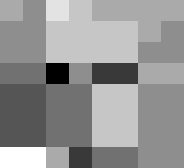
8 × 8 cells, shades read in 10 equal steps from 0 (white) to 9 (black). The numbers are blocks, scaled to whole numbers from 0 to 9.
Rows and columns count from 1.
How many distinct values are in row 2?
3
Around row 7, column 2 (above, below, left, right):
6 0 6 5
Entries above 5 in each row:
0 0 0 3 2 2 2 1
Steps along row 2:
same down same same same up up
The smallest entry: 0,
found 2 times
